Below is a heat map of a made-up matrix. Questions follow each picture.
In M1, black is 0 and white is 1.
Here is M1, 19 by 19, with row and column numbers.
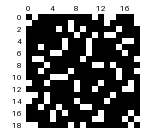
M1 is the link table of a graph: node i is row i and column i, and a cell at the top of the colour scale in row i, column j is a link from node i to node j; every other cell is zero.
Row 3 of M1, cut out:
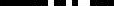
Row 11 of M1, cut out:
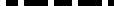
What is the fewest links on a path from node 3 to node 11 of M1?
1
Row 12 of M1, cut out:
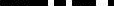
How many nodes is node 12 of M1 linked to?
4
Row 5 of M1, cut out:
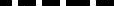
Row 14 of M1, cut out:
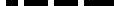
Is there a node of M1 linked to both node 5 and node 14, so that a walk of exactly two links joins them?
no
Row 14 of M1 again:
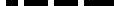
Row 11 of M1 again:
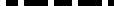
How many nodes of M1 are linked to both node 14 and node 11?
3
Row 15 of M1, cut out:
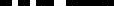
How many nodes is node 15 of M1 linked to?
4
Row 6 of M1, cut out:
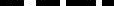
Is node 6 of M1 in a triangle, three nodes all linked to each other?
yes
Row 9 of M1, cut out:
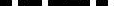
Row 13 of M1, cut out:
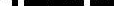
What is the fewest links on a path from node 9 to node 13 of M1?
3
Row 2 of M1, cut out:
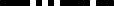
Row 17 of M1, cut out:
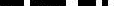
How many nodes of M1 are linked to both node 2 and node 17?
0
